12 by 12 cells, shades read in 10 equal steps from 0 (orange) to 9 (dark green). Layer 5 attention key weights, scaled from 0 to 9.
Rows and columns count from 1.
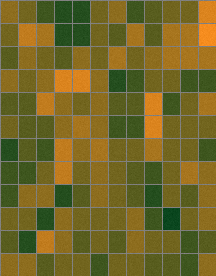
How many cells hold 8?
10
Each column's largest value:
8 8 8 8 8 7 8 7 8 9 7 7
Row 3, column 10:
3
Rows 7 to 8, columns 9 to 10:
3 5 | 7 5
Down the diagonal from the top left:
4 2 5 1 5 4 5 6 8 9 7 4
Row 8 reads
7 7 5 2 5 4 5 6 7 5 3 4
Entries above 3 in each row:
11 6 8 10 9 10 9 10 12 12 11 12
